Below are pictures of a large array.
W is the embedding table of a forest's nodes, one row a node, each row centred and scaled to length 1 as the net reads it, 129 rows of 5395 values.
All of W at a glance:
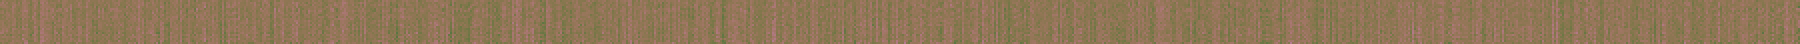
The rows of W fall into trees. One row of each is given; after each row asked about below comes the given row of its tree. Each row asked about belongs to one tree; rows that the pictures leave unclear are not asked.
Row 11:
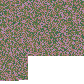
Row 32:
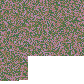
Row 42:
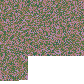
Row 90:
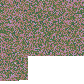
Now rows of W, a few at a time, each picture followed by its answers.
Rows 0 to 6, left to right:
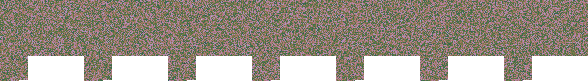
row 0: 32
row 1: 11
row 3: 32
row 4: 42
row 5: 42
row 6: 32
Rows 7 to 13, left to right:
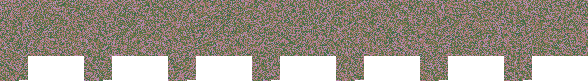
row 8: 11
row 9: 90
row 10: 42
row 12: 11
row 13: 11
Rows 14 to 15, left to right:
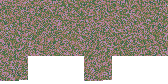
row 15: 42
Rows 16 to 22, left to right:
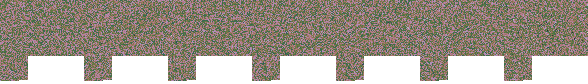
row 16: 42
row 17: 90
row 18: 11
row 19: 42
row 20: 42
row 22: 90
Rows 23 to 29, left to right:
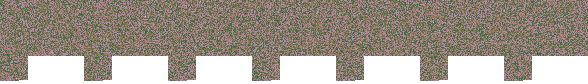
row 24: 32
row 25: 32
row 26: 32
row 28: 32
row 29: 42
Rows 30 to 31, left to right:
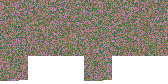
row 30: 32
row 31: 32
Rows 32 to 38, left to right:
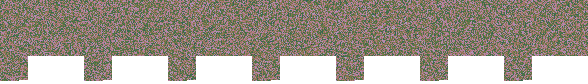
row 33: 32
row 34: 11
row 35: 11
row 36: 42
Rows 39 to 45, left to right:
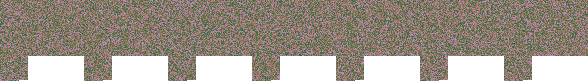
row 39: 90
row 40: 32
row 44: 32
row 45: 11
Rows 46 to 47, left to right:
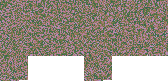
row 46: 42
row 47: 42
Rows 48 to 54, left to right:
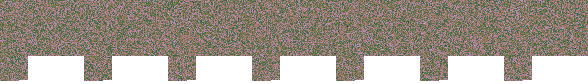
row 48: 32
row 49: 11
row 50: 42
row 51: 32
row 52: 32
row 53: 32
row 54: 42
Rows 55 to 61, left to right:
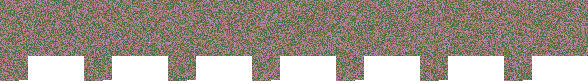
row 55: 11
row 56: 32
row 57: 42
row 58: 90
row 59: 90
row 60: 11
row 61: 11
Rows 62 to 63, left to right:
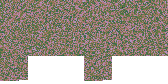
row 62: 90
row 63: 42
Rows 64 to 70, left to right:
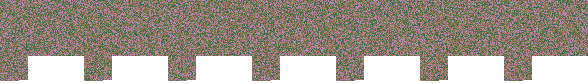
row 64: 11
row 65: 32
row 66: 42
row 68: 11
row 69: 11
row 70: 11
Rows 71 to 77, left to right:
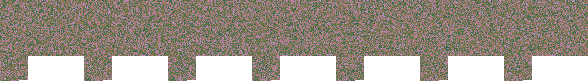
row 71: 42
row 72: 32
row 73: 32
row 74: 32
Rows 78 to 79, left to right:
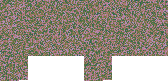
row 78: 42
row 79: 11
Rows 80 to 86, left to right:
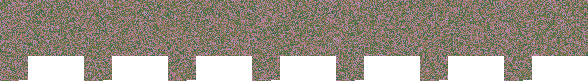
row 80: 42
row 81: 11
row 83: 90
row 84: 11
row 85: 42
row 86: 11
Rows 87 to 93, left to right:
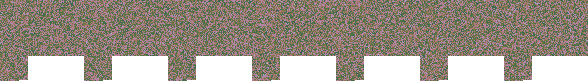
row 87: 42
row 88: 11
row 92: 11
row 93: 42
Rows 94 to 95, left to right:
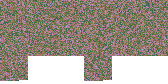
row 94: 11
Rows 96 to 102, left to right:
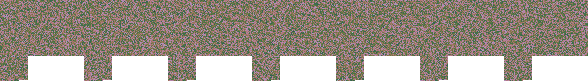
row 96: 11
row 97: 11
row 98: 11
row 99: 11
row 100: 11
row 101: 11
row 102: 11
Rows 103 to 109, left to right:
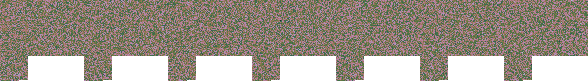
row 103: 42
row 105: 42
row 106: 42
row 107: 42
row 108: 11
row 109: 11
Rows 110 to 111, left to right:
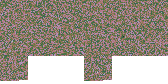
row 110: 42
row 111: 32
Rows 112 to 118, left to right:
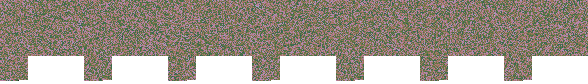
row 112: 11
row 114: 42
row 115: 90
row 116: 11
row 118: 42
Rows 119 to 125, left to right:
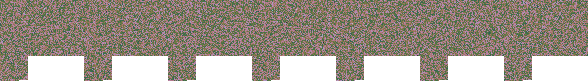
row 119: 42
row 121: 11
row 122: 42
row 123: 11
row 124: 11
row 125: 11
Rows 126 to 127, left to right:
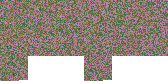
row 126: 32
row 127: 11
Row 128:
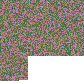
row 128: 32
